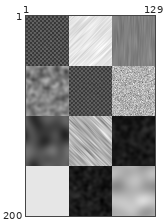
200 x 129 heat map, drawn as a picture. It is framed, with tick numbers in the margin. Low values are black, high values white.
It is made of 4 by 3 panels. Panel 1,1: low, checkered. Panel 1,2: very high, slanting up to the right, faint in contrast. Panel 1,3: middling, streaked downward, faint in contrast. Panel 2,1: middling, blotchy. Panel 2,2: low, checkered. Panel 2,3: high, fine-grained. Panel 3,1: low, smooth. Panel 3,2: high, slanting down to the right. Panel 3,3: very low, blotchy, faint in contrast. Panel 4,1: very high, flat. Panel 4,2: very low, blotchy, faint in contrast. Panel 4,3: high, smooth.
